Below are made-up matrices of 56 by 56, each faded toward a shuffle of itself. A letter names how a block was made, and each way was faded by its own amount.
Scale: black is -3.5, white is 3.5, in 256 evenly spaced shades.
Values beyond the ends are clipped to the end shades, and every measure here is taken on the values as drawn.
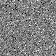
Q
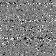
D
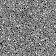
Q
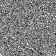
Q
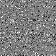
D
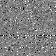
D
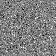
Q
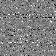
D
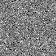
Q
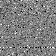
D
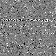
D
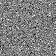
Q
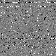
D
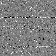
D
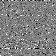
D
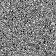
Q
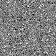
Q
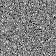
Q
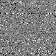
D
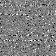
D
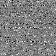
D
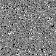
D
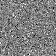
Q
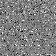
D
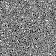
Q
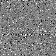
D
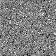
Q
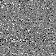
D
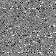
D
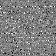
D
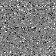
D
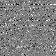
D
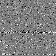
D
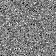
Q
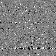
D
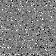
D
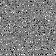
D
